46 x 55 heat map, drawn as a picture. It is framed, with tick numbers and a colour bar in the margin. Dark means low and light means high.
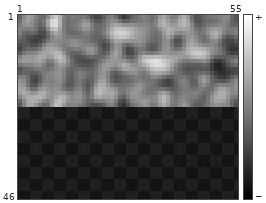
It is made of 2 by 1 panels. Panel 1,1: middling, blotchy, strong in contrast. Panel 2,1: very low, checkered, faint in contrast.
